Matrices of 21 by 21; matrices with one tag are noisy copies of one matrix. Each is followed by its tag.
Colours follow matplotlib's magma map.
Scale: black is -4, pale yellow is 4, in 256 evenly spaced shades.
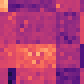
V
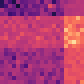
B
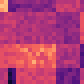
V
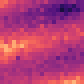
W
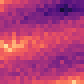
W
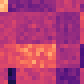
V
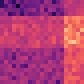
B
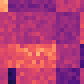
V
